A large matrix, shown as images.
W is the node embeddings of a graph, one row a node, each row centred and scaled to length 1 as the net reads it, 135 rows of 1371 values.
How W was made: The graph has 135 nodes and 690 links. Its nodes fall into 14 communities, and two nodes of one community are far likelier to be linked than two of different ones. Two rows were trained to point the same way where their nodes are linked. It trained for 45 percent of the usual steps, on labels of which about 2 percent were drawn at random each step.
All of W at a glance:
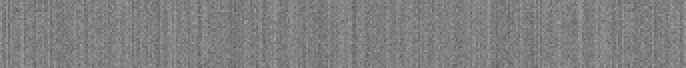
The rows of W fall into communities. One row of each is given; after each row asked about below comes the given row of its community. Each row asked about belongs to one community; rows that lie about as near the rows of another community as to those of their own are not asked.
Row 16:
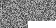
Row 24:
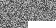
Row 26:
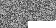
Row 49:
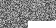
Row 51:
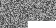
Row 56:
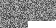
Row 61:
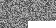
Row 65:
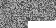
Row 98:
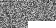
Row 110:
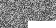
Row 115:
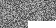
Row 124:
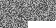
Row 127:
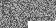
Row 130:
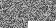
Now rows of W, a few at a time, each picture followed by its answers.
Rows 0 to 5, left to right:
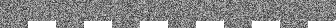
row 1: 98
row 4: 49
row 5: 56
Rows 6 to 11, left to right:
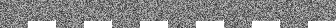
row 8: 16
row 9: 124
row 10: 24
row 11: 61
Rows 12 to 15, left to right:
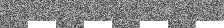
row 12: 51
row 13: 49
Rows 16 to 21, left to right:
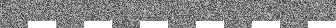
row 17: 110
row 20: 130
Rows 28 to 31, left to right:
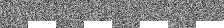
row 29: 51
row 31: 65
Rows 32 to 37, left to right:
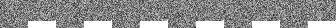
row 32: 56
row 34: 110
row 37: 16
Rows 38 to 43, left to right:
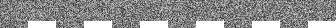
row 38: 51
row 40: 26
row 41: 65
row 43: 115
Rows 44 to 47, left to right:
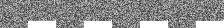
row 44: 24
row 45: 51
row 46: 110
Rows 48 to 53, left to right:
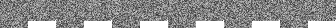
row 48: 16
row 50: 26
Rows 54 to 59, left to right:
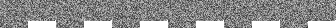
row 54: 127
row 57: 110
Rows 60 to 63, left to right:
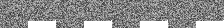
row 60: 24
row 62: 51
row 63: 130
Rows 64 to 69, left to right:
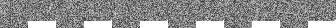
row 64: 26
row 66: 26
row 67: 65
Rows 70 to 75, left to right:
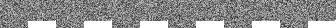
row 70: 115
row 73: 56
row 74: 61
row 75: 110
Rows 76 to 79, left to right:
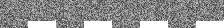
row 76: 56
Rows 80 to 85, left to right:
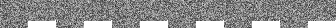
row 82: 56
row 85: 130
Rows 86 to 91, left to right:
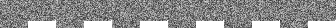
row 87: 65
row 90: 49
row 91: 110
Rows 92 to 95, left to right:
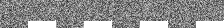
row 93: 130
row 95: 127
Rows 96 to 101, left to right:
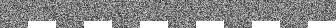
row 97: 26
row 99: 127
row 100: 49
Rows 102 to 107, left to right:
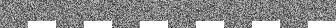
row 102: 65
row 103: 16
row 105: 26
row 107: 56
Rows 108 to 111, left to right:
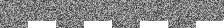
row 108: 65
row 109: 56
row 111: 130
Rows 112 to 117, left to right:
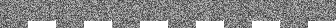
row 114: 110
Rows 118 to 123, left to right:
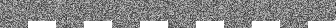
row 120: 65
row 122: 16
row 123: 26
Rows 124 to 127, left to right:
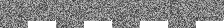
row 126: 24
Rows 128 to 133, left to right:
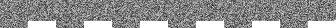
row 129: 61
